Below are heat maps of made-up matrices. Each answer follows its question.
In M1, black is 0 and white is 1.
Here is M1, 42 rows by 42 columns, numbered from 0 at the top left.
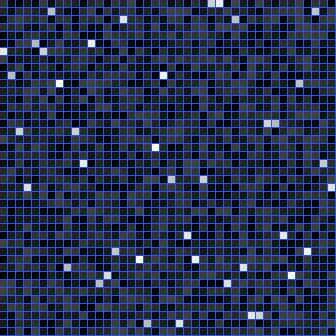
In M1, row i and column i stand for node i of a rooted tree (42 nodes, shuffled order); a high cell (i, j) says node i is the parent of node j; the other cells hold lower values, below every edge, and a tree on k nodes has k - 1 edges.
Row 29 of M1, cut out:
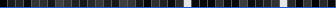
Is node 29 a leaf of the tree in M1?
no
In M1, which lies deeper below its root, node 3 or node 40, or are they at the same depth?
node 3
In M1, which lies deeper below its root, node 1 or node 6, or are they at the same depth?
node 6
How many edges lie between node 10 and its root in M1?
3
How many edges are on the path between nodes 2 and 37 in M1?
5
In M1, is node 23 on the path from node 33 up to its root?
no
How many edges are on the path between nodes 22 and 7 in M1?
4
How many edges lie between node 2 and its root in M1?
1
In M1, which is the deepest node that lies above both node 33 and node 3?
2
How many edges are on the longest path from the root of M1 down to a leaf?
5
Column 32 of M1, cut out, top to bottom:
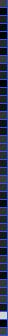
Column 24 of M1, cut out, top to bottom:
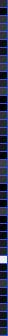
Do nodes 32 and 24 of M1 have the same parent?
no
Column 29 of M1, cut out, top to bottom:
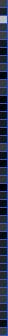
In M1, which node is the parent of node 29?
2
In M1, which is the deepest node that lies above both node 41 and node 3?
23
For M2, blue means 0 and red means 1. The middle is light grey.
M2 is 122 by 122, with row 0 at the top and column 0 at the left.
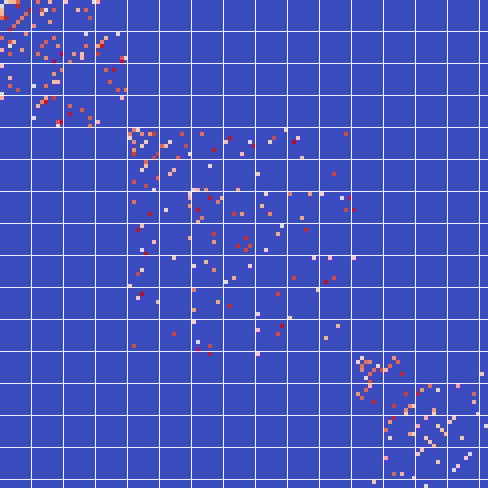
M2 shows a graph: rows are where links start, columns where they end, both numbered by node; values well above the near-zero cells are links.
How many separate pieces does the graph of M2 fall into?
3
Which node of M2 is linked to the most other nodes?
node 0
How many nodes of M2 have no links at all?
0
